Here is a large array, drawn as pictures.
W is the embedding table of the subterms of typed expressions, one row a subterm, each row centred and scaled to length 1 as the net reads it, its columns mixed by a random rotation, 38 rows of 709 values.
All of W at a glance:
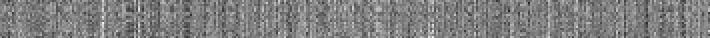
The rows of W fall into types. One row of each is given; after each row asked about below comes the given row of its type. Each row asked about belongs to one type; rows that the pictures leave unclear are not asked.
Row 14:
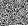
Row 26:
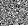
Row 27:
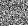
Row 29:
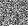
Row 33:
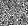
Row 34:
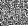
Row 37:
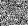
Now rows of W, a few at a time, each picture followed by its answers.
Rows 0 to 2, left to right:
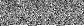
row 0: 37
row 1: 33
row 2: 33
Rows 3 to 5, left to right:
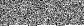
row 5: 27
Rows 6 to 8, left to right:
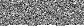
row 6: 27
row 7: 26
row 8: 26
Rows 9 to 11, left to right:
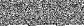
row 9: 27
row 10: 34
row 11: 27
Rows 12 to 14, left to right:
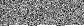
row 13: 14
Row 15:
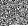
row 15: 14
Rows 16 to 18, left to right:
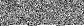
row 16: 37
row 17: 14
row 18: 33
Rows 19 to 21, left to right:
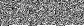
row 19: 37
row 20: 33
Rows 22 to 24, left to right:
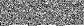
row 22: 14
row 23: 26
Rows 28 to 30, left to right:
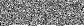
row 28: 14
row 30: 27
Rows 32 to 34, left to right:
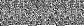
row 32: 34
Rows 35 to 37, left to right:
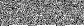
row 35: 37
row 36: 33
